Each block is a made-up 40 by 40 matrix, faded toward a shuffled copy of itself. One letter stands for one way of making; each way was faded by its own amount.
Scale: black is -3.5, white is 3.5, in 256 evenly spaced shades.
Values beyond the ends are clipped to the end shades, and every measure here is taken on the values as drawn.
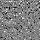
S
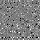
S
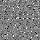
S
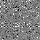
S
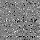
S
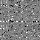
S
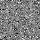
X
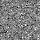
X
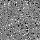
S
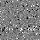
S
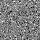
X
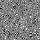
S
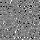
S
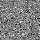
X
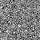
X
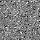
X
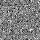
X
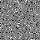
S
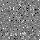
S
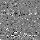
S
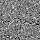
X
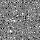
X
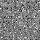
X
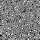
S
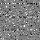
S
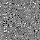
S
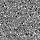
X
